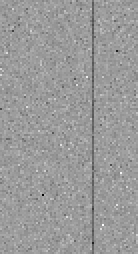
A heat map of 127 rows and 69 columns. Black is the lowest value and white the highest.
No regular stripes run through it. On average the colour sits 60% of the way up the scale. Column 47 differs from the columns beside it. No overall slope runs across the table. The values are skewed, with a long tail toward low values. The halves do not mirror each other.
